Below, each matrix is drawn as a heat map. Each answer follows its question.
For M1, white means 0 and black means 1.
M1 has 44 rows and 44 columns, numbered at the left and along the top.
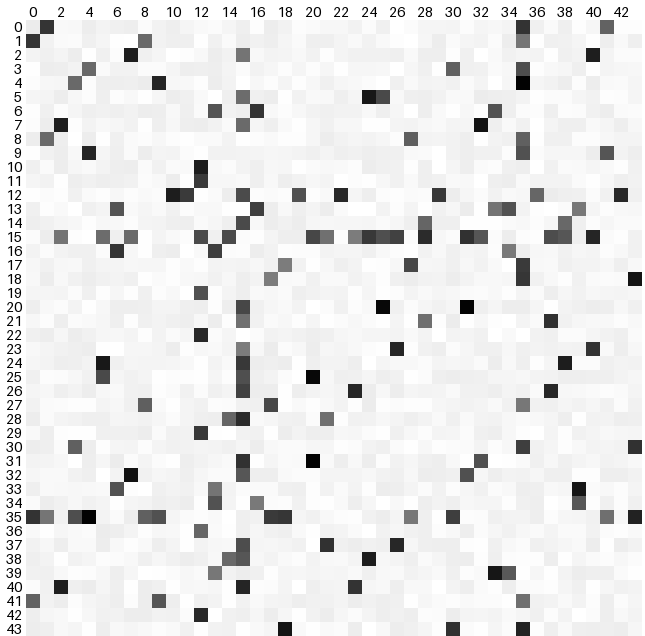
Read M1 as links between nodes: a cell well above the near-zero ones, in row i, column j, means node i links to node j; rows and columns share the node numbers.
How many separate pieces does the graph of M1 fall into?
3
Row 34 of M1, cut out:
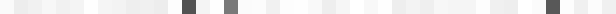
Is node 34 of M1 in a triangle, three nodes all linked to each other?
yes
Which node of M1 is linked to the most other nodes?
node 15
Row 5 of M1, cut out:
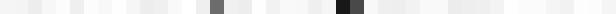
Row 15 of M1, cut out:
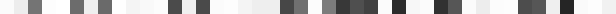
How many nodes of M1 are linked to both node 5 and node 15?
2
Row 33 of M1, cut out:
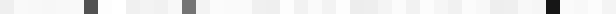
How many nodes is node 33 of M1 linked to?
3
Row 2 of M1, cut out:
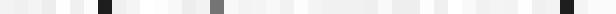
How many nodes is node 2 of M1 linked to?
3
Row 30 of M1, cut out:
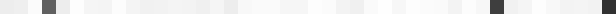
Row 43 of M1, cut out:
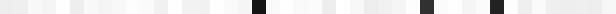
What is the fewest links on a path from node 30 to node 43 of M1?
1
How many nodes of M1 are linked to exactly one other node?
7
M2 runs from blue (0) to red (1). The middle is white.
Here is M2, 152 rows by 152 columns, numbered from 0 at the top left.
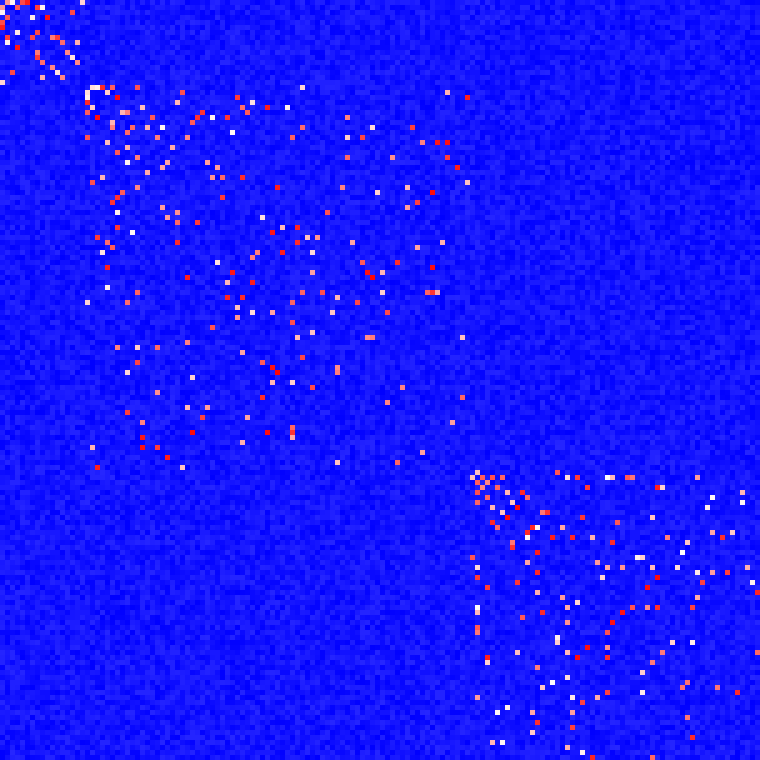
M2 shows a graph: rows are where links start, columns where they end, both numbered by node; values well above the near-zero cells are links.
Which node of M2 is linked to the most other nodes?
node 95
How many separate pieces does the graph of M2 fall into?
3
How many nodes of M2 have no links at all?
0
